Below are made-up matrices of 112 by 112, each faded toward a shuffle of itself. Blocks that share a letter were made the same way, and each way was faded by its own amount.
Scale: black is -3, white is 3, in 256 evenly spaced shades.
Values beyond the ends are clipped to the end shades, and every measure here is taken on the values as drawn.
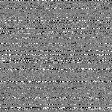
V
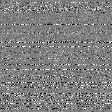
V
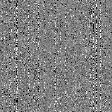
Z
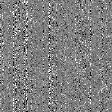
Z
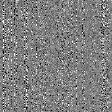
Z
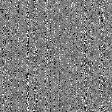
Z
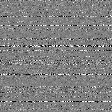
V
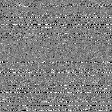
V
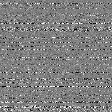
V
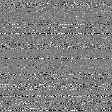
V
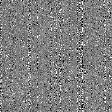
Z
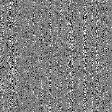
Z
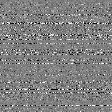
V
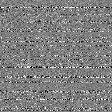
V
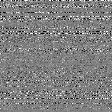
V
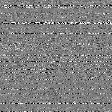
V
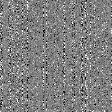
Z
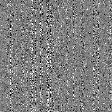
Z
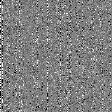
Z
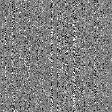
Z
